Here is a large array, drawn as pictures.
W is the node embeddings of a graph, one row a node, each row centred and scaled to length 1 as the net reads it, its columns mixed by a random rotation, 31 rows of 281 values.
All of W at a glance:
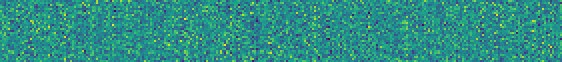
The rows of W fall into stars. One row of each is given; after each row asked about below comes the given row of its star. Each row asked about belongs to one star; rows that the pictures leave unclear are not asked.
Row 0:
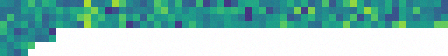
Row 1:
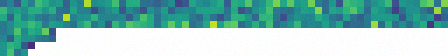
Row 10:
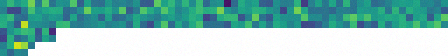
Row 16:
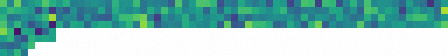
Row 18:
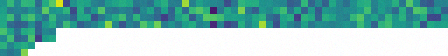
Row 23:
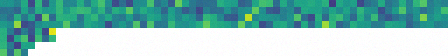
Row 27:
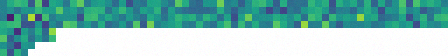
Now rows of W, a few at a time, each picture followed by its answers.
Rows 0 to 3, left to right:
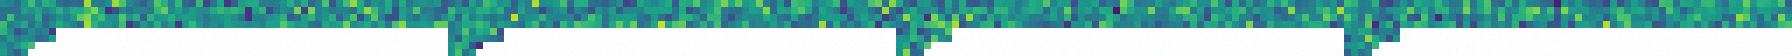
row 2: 23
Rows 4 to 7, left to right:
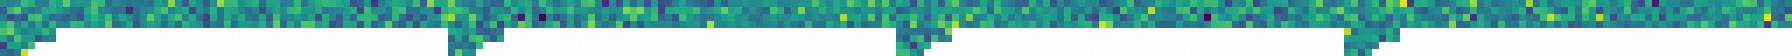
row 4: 27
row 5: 16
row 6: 23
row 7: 18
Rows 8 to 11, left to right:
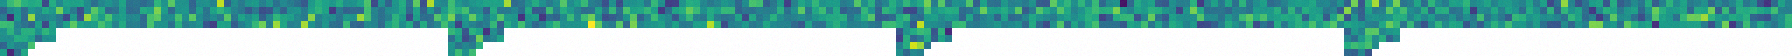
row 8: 27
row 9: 16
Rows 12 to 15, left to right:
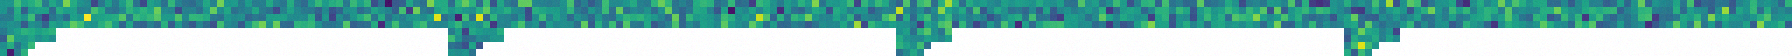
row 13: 27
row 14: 18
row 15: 10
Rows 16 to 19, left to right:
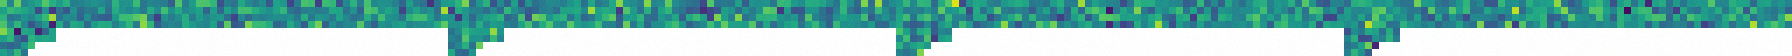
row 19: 10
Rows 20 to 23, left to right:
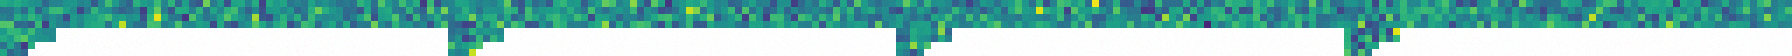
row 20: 27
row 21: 18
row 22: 0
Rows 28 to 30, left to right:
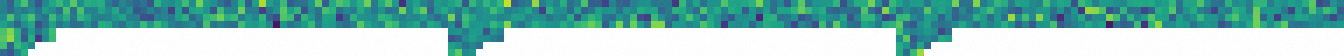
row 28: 18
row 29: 1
